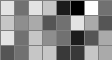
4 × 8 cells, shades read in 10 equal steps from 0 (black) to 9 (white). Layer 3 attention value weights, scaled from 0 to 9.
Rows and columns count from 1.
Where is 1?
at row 1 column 5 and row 3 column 6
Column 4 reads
7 3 5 7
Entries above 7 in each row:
3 1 1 0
